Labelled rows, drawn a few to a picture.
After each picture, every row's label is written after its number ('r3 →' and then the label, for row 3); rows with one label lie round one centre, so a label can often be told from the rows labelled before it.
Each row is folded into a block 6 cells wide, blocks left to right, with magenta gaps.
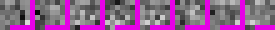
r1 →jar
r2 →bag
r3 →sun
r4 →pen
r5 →sun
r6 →bag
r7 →jar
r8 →sun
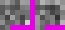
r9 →jar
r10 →jar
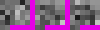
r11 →bag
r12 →jar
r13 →jar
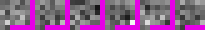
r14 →sun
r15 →jar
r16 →pen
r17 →jar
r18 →sun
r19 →jar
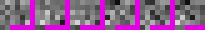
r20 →jar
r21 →sun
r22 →sun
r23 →pen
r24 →pen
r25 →pen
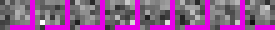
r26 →bag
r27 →sun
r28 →bag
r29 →jar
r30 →jar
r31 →bag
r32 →jar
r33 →bag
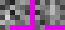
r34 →pen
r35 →bag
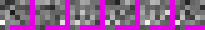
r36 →pen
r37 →jar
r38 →sun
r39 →pen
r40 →sun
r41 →pen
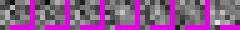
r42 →pen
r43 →pen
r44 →pen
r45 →bag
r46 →bag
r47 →bag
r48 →sun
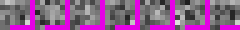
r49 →jar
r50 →bag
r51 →bag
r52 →jar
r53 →bag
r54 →pen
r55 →jar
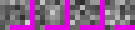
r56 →jar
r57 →bag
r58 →pen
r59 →sun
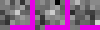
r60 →bag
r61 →bag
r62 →jar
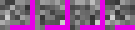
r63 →pen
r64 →jar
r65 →jar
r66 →pen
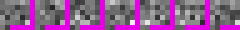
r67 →jar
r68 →jar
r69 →pen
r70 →jar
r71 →sun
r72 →sun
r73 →jar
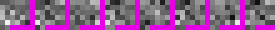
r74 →sun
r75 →pen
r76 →jar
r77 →pen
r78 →bag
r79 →pen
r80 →jar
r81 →pen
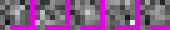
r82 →bag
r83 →pen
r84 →bag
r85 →jar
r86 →bag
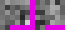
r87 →jar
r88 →bag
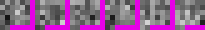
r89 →bag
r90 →jar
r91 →jar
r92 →bag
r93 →sun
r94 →sun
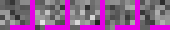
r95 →pen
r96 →sun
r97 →sun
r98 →jar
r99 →bag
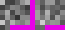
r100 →pen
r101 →sun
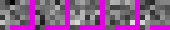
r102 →pen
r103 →bag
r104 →sun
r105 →jar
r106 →pen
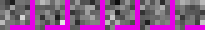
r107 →pen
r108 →jar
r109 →bag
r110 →pen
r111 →bag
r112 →jar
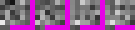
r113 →pen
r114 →pen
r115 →sun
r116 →sun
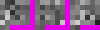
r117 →pen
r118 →jar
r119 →sun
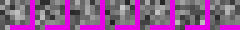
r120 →bag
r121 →pen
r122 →bag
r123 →bag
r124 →bag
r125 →jar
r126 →bag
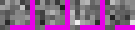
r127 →bag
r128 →bag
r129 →sun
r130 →jar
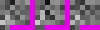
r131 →pen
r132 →pen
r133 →pen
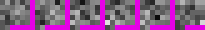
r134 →bag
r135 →bag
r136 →pen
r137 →pen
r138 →pen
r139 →jar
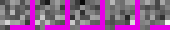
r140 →sun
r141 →pen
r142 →pen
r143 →jar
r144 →jar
